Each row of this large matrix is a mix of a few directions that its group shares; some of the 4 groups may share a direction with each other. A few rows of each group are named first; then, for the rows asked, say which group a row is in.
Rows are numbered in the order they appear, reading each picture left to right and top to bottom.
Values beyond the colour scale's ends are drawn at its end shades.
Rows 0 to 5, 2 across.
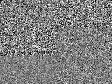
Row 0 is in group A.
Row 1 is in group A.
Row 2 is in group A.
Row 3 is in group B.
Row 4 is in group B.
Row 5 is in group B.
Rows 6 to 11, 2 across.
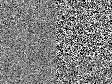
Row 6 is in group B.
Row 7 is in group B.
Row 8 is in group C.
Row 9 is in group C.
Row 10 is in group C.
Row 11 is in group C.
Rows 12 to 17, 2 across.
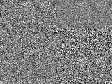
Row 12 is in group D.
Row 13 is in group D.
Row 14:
C
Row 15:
B
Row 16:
A
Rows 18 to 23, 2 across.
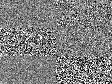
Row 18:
B
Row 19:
B
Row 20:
A
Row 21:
B
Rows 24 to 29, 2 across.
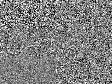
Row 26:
C
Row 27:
B
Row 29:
D
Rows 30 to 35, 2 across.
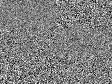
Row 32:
B
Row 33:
B
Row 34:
C
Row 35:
B
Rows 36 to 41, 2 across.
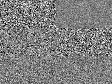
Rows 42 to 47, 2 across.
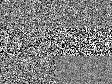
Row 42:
B
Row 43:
A
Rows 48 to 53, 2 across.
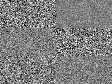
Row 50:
B
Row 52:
C
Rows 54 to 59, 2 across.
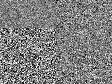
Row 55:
A
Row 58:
B
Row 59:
B
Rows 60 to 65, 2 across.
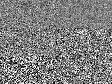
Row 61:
A
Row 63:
D
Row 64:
B
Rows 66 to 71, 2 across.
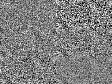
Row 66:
B
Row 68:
D
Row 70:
D
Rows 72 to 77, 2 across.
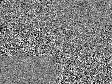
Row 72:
A
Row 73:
D
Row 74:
D
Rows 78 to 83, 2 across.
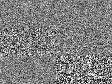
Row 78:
D
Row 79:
D
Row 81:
C
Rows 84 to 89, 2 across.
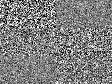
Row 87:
A
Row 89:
A
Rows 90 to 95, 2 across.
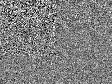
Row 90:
B
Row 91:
D
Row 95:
A
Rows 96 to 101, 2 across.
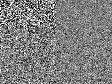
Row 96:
B
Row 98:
C
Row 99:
C
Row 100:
D
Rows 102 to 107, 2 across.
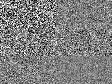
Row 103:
B
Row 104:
C
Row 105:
D
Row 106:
B
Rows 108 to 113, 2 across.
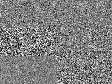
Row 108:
D
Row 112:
C
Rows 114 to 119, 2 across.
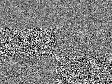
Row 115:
A
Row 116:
A
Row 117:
D
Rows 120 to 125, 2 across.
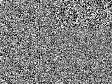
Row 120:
D
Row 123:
D
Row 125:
A
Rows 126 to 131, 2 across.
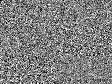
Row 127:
C
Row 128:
C
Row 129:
C
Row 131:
A
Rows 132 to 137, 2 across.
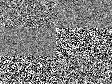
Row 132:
C
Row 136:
A
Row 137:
B
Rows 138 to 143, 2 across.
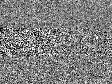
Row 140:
D
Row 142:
B
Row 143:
B
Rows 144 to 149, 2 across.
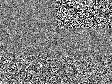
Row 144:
B
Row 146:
C
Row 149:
C
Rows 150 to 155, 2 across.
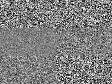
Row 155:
A
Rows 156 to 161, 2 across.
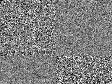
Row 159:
B
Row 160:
B
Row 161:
C
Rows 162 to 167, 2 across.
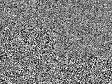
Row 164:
B
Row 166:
D
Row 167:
B
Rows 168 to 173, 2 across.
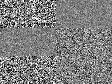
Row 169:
A
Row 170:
B
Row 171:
C
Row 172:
B
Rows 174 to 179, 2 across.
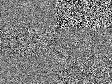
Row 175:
C
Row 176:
C
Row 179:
B
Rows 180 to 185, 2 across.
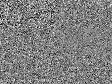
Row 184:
A
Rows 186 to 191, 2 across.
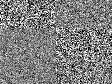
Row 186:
C
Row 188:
C
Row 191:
C
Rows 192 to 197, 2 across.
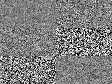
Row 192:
A
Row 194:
B
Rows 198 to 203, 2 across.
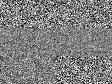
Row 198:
C
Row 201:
A
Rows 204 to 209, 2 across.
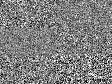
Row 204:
C
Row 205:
D
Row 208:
C
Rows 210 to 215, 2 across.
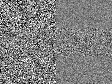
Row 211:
B
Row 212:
B
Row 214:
D
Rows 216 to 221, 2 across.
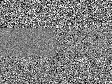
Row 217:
A
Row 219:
A
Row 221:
D
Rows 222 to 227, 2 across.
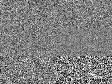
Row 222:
C
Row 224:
A
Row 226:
D
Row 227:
B
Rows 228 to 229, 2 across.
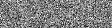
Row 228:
C
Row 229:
B
